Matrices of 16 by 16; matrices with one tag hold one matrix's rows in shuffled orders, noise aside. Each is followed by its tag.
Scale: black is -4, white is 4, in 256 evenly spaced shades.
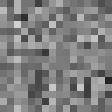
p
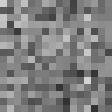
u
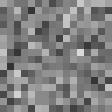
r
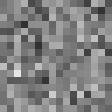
p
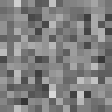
p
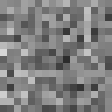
u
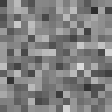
r
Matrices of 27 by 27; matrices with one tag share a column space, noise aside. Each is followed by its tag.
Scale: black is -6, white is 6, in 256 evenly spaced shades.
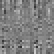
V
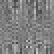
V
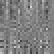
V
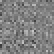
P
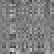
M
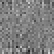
M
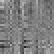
V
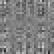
M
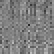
V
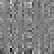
M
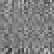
M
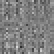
M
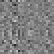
P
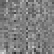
M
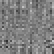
V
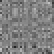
M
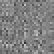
P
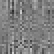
V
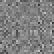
P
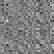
P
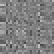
P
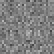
P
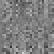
M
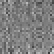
M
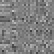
P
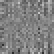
M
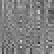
V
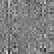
M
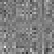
M
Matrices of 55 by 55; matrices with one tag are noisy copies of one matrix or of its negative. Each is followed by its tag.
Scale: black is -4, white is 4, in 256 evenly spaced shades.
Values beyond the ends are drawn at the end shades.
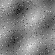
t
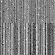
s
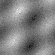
t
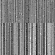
s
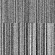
s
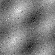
t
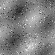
t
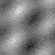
t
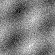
t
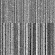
s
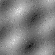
t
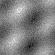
t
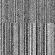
s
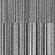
s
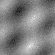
t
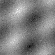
t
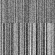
s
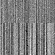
s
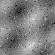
t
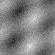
t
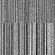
s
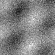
t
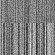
s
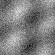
t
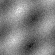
t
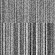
s
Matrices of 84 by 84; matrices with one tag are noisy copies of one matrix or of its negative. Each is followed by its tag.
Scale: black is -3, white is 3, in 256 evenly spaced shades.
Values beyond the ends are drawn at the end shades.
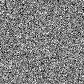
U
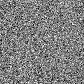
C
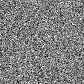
C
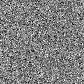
C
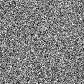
C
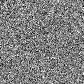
U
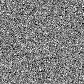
U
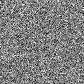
U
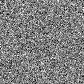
U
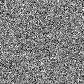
U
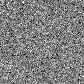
U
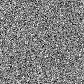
C
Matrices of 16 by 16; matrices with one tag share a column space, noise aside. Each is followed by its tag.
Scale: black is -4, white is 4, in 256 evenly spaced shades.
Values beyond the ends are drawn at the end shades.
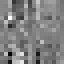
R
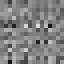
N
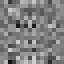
N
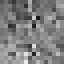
R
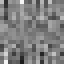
R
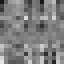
R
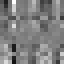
R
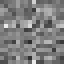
N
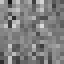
R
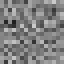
N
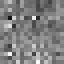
R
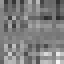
R
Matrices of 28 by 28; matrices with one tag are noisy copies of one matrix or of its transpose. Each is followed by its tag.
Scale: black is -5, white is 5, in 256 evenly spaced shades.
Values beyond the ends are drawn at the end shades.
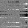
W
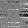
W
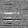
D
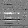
D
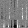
W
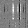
D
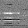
D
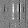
D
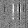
D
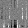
W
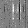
D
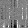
W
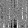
W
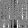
W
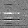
D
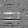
D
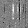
D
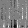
W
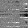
W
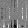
W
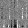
W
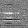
D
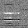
D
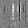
D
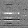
D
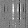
D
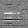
D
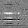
D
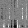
W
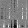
W
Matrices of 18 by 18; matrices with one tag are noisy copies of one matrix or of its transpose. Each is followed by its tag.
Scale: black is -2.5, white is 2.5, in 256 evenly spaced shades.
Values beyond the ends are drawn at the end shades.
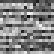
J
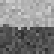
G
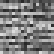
J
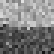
G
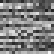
J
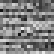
J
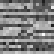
J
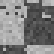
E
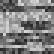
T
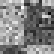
E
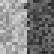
G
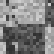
E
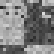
E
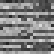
J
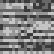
J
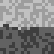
G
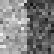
G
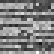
J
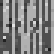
J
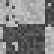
E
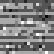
J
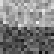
G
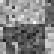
E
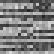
J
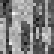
T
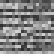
J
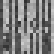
J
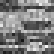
T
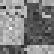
E
